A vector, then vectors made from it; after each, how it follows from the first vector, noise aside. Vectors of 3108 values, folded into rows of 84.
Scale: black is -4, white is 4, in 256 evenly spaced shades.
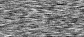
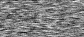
reversed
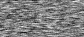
reversed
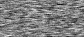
copied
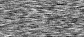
copied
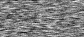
reversed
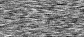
copied
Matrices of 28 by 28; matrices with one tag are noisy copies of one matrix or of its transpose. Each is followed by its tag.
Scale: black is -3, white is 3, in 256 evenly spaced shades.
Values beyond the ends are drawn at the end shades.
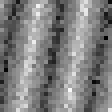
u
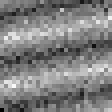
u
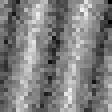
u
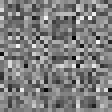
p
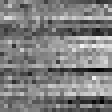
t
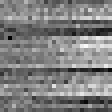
t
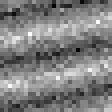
u
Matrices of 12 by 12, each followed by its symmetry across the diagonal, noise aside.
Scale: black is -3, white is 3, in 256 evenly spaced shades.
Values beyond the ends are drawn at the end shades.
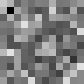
symmetric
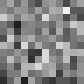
neither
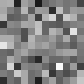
neither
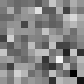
symmetric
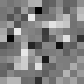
symmetric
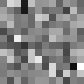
neither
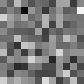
neither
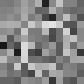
symmetric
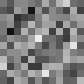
symmetric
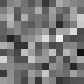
neither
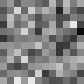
neither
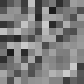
symmetric
